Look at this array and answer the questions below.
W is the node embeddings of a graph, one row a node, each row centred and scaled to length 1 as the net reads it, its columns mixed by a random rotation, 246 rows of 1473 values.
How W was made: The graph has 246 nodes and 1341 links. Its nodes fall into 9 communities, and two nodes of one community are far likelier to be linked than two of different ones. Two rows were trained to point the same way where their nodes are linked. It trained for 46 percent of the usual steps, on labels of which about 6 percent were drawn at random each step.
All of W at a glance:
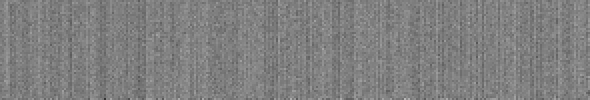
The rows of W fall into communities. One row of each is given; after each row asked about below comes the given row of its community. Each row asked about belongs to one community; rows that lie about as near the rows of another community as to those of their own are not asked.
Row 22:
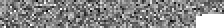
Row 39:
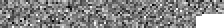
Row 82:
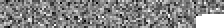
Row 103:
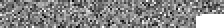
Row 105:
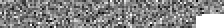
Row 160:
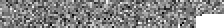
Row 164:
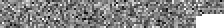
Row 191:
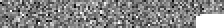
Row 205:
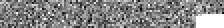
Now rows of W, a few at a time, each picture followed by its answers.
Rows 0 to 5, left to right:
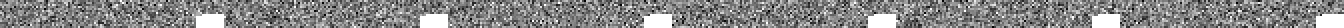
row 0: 39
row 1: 191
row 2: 105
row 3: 39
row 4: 205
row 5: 82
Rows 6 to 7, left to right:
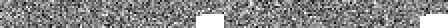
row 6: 164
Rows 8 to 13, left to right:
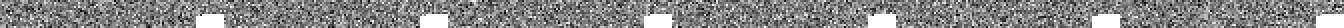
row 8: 164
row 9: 82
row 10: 105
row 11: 22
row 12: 103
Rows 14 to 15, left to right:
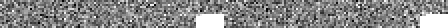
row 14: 191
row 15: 205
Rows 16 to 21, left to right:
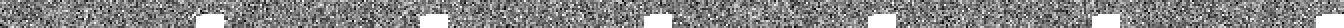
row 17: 205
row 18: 22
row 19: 105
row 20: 39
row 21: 164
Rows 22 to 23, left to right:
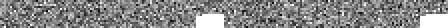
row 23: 160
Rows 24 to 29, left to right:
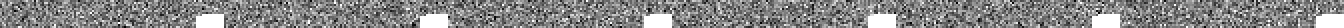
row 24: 105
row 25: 39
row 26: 191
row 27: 205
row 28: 164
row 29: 160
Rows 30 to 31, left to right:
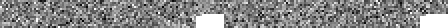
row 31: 39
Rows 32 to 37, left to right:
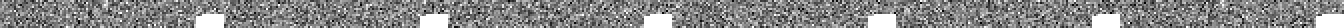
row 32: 160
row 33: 22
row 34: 22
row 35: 164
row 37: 164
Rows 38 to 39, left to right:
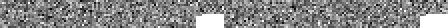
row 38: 191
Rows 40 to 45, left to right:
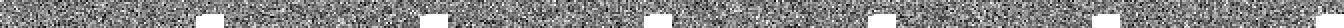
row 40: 164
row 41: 39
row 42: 160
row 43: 160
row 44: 191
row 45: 205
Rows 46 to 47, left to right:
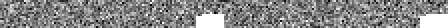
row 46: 22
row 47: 103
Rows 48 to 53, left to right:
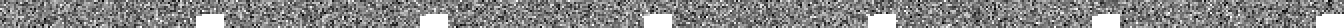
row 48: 160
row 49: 191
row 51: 22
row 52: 22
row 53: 39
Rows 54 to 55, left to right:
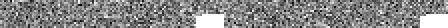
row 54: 205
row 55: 164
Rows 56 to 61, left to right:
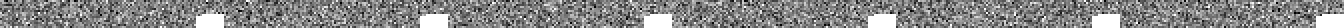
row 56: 103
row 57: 105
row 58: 164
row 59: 103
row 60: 105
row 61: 82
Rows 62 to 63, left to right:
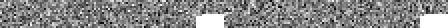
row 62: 39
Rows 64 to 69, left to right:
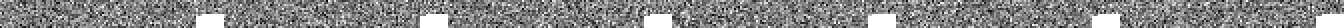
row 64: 105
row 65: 160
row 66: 160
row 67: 191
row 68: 39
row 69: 160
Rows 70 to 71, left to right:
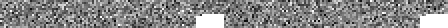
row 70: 22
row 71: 103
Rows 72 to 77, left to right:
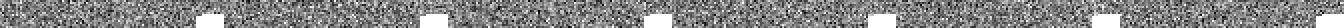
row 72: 103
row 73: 82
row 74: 164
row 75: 191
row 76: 205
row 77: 164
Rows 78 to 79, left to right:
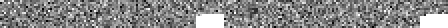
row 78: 191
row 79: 22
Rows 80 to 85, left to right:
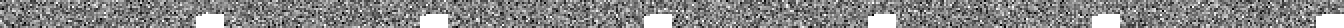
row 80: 205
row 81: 164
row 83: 82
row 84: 164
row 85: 205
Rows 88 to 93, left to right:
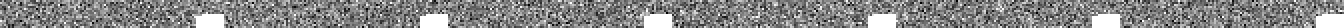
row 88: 205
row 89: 39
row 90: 39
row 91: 191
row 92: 164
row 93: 82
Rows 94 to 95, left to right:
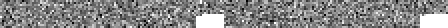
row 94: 82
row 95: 191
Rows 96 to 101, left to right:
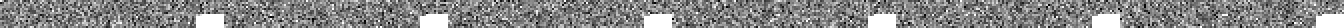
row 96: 191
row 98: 164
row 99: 164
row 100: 39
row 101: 164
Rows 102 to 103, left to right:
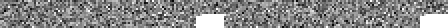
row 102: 103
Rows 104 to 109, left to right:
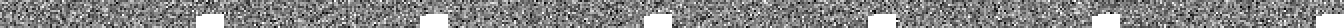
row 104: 164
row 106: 82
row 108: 22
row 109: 160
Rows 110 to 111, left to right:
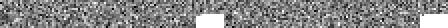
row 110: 191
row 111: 191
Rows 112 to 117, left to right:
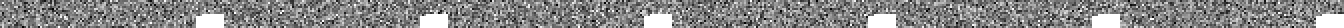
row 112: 105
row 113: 22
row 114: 82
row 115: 160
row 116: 103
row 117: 103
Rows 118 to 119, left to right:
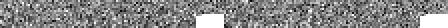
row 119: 39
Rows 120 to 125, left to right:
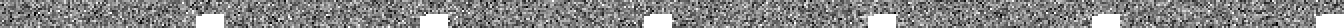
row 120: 39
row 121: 164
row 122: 160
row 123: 205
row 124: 103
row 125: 103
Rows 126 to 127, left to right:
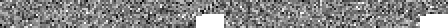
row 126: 39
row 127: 105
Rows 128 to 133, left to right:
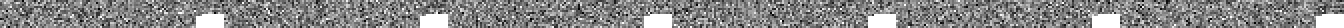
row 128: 22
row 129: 22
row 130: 164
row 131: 105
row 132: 39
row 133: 22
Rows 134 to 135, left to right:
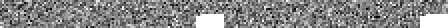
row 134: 191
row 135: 39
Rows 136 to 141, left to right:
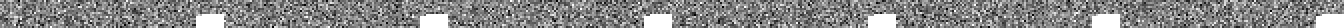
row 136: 82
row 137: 164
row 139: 22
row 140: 191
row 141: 103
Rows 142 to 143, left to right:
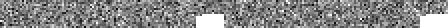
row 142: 22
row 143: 39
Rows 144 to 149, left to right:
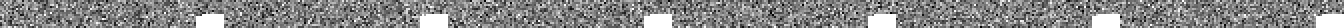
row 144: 22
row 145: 205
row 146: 39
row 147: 103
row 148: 191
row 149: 39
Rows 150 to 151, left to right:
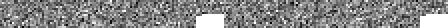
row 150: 105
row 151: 164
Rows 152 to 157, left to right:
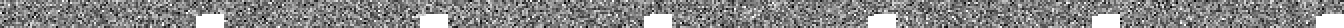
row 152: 39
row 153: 205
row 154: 82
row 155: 164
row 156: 164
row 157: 22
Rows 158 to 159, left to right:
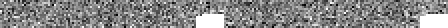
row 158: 82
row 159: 205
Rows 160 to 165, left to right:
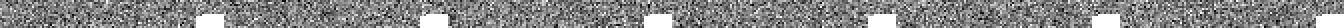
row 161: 103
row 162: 191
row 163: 205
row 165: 39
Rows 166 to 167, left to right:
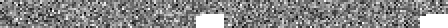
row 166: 191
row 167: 160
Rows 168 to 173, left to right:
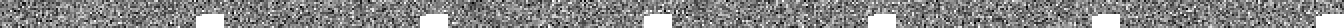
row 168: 105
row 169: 82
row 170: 160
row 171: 82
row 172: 205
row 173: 82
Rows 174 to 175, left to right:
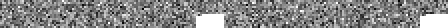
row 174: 39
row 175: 22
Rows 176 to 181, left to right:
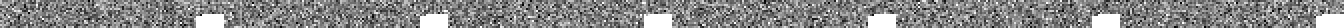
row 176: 164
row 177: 39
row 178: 191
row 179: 22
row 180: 22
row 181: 82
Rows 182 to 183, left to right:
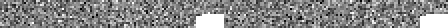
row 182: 103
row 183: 82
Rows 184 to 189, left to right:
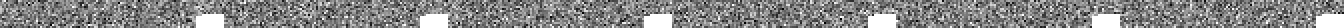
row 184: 205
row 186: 164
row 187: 82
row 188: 205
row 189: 103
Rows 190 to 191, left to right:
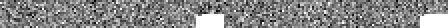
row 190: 22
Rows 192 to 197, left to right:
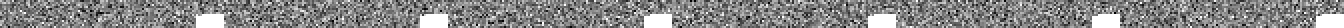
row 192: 191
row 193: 191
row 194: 39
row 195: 82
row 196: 103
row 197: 160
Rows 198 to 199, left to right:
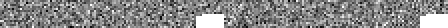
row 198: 103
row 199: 160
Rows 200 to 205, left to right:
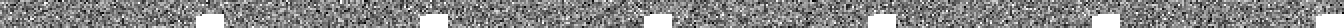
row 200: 164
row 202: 39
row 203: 160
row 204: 39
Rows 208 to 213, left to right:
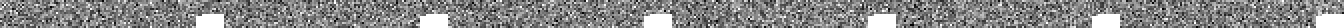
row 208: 22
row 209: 105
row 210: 164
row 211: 160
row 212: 105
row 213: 205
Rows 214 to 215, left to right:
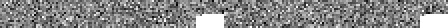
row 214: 22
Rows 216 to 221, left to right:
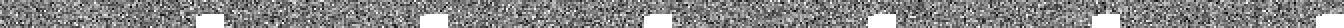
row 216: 205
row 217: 191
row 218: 160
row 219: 103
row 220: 105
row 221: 82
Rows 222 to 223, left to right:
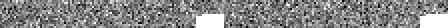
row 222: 39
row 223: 164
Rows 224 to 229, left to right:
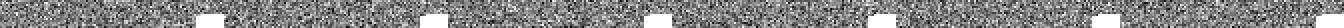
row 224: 205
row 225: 82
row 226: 160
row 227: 160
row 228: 160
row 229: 105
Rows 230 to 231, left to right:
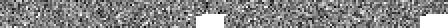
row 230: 103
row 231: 164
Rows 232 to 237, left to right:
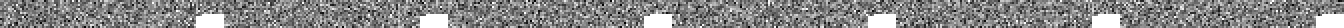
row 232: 160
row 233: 105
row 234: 103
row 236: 160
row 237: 22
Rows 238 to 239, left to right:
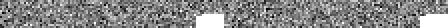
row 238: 39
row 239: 105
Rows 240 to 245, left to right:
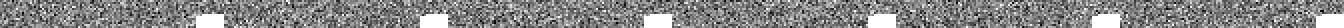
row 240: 22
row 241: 39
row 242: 22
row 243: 103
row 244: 164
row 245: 39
